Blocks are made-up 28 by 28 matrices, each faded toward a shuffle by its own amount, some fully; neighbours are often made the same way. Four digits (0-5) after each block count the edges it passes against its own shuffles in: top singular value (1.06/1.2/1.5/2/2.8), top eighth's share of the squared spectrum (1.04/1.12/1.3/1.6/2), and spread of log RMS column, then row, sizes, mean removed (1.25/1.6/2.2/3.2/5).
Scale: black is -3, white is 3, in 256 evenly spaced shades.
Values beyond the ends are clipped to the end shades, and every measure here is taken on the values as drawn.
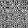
3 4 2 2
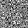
3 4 1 1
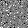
1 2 1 0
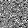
2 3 0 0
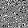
2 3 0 0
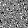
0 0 0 0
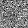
2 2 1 0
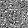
2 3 1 1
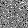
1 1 0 0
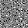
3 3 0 1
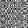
3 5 2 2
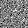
0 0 0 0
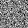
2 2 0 0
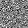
1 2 0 1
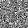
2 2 0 0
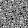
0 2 0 0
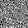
2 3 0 1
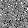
0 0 0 0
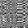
4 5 3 3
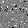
2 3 0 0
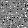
1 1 0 0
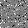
2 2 0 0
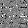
3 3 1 1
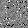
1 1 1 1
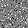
0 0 0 0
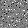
0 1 0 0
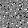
2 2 0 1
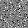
2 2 0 0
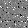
2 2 0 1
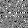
3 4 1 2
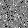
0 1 0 1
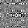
3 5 2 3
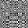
4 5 3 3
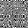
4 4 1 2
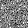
0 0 0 0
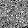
1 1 0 1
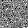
2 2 0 0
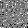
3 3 2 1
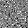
1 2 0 1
